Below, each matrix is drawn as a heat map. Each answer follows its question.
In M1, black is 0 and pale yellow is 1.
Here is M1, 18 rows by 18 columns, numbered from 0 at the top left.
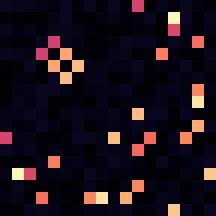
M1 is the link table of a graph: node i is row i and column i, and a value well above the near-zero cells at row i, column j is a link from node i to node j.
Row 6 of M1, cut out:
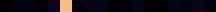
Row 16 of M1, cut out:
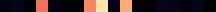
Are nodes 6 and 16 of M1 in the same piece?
yes
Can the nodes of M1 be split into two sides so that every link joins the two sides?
yes
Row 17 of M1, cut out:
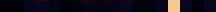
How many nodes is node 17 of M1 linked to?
1
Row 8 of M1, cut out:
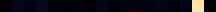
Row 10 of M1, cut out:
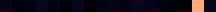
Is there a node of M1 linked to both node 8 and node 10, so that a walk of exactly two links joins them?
yes
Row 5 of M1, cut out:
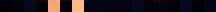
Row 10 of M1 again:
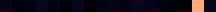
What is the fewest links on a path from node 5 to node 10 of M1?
4
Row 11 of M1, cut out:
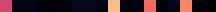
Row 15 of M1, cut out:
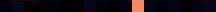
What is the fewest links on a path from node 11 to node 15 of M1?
1
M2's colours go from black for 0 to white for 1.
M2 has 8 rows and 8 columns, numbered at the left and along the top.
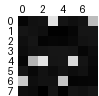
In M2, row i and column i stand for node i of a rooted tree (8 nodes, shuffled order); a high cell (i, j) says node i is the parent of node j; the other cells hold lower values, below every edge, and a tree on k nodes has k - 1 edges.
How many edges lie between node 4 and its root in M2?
1
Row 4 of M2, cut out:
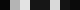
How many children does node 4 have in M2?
3
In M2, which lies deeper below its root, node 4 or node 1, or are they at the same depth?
node 1
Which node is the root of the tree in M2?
6
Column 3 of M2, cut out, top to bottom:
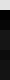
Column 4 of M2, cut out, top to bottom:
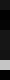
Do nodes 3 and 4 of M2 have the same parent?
no
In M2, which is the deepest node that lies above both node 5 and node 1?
4
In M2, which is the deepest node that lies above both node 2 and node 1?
4
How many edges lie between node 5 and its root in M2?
2
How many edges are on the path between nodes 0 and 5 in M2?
3
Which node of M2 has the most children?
4
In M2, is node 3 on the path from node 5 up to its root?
no
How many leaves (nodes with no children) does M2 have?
5
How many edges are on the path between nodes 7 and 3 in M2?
2
